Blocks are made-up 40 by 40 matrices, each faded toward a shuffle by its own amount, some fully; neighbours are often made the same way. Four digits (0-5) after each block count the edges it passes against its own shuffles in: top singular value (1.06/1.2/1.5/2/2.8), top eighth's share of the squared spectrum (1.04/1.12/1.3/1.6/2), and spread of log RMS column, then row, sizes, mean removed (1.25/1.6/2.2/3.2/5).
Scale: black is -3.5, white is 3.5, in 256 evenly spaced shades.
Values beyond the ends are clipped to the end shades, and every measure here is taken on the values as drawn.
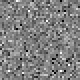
0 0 0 0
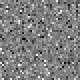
0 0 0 0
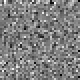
2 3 0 1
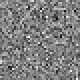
2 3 0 1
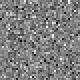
0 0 0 0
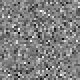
2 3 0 1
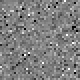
1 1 0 0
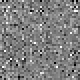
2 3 2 1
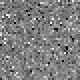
0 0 0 0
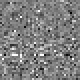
3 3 1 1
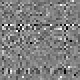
4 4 2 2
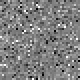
0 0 0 0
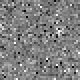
1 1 0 0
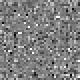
3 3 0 1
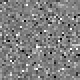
1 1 0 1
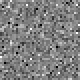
0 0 0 0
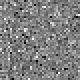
1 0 0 0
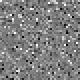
0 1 0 0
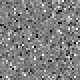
1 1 0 0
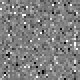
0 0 0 0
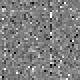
2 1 1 0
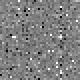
2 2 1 0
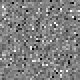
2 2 0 1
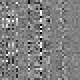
3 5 4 0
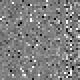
2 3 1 0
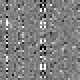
3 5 3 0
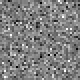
1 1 0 0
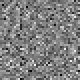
3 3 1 1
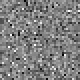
2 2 1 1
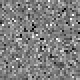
0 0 0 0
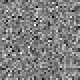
2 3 2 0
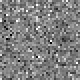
2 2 0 0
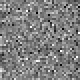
2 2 0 0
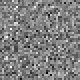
2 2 0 1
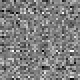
3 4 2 2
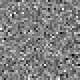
2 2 0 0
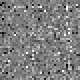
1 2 1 2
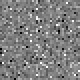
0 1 1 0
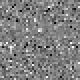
1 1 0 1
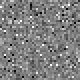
0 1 1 0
